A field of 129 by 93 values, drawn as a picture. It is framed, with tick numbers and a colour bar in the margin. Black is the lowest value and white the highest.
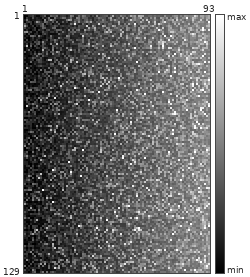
Values rise toward the right. No single row or column stands out from its neighbours. The grain is fine, like static.
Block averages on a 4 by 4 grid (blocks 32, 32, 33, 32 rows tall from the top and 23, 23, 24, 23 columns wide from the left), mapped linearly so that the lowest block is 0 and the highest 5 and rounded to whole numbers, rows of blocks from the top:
0235 | 0235 | 0235 | 0235
